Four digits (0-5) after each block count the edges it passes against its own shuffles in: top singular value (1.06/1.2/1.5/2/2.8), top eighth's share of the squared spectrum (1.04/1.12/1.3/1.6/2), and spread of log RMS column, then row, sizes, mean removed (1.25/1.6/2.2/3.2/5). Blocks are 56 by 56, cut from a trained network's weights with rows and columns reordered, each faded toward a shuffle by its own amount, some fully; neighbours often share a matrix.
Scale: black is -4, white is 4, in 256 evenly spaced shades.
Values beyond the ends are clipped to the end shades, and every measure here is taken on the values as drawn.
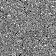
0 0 0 0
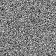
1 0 0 0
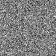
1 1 0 0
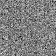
2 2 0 1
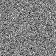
0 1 0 0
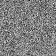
0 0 0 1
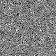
1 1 0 1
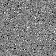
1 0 0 0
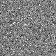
2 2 0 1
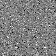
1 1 0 0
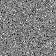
0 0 0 0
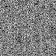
2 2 0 0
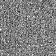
2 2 0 1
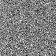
1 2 0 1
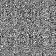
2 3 0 2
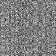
3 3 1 2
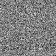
1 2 0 1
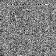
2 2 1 1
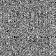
2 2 0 1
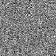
3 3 1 1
